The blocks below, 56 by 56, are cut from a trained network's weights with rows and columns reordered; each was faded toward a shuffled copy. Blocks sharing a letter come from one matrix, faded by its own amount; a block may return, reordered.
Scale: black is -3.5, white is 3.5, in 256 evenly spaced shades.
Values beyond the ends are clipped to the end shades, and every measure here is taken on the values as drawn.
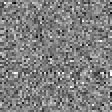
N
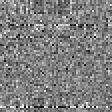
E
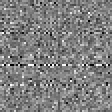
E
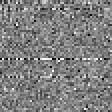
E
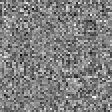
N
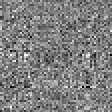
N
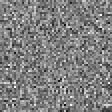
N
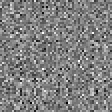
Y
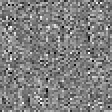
Y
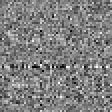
E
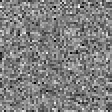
N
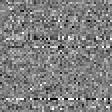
E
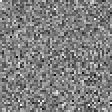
N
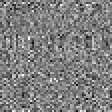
Y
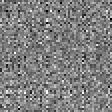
Y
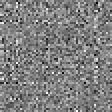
Y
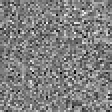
N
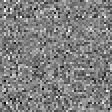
N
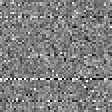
E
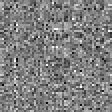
Y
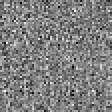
N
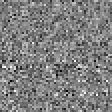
N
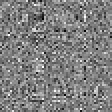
Y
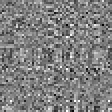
Y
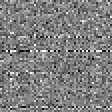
E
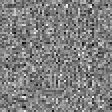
Y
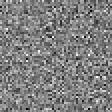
Y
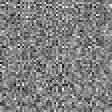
Y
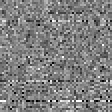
E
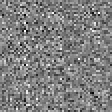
Y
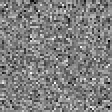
N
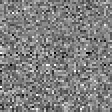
N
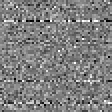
E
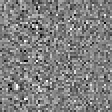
Y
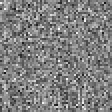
N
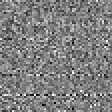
E
